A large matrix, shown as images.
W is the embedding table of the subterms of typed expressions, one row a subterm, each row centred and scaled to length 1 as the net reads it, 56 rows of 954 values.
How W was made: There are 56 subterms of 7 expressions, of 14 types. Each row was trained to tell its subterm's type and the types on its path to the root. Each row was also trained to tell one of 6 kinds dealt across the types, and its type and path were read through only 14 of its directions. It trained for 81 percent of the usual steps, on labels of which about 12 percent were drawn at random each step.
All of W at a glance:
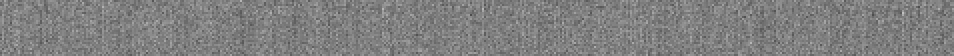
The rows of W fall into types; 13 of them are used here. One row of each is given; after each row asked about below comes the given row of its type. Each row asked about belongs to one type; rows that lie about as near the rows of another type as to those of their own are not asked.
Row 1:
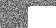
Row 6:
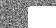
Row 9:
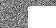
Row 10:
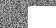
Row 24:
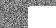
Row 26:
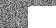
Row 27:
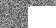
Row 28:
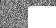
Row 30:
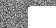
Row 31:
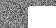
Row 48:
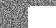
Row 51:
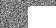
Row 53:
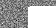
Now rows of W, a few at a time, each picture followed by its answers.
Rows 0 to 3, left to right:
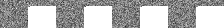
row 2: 53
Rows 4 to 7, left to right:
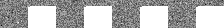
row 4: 53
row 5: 51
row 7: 9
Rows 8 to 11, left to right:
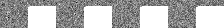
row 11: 30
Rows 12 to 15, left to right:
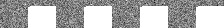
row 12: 26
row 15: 10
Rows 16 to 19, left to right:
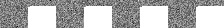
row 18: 51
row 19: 27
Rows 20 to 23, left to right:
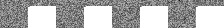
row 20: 28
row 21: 31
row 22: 28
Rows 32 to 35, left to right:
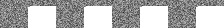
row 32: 31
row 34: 53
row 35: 48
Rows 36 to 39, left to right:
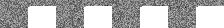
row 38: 26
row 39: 51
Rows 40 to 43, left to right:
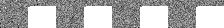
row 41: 28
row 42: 48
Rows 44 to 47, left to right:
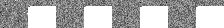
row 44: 27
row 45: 10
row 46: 6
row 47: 30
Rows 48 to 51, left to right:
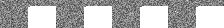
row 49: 31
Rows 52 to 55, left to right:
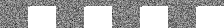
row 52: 53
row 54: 51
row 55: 31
